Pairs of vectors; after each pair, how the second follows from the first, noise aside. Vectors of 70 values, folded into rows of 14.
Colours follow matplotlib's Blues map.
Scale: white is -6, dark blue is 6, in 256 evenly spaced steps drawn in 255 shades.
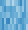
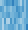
negated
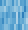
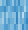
negated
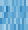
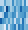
scaled up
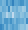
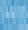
shrunk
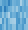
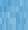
shrunk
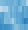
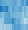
negated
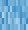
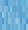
shrunk
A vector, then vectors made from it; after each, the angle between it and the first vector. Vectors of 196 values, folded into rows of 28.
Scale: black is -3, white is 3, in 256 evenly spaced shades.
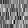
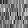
nearly parallel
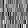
orthogonal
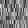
partly aligned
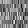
nearly opposite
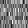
partly aligned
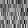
partly opposed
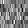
nearly opposite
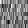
partly opposed
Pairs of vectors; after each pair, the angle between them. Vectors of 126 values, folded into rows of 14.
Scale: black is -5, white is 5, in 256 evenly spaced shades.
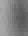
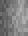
nearly opposite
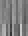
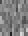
partly aligned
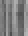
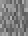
orthogonal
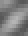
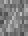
partly aligned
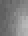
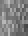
partly opposed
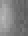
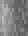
nearly parallel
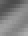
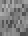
partly opposed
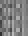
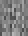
partly aligned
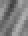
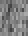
partly aligned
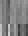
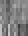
nearly parallel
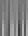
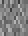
orthogonal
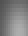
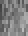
partly aligned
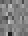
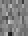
nearly parallel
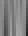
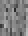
partly opposed
